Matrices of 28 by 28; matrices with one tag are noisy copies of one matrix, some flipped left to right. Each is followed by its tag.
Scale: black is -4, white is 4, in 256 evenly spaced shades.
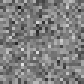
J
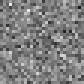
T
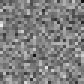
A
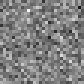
T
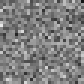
A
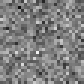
J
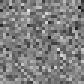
T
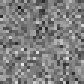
J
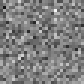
T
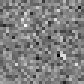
T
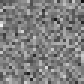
A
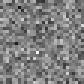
J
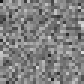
A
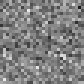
T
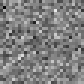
T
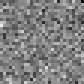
A
